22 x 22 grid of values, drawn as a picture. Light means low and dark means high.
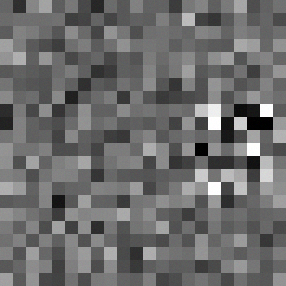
Roughest part: middle right. Average level on the scale: 60%. Odd patch: rougher, in the middle right. Ninth with the lowest average: middle right. Slope: none. Odd rows or columns: none. Mirror symmetry: none.
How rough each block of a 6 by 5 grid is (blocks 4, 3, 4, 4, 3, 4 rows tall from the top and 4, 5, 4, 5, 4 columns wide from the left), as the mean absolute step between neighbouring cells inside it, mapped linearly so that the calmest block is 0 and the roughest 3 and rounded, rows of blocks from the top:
0 1 0 1 0
0 0 0 1 1
1 1 0 2 3
1 0 1 2 2
0 1 1 1 0
1 1 1 0 0
